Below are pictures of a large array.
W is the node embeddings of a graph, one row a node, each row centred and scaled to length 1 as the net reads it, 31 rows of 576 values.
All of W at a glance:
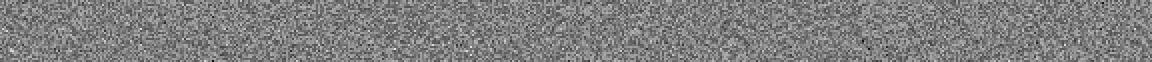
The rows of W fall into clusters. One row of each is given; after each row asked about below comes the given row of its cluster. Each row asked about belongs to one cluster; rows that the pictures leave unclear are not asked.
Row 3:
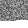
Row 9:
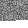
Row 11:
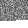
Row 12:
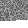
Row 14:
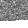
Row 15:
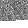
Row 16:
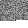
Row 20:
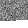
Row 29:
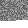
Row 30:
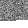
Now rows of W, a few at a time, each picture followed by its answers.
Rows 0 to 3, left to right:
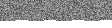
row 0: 9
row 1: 9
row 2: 12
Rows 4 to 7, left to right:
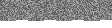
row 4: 29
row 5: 14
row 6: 29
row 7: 11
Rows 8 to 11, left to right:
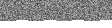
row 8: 30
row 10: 3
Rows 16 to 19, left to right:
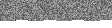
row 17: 15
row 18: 3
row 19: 12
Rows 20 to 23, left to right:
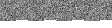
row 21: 20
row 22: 14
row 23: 16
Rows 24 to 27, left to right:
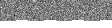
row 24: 11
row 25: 15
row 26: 29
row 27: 16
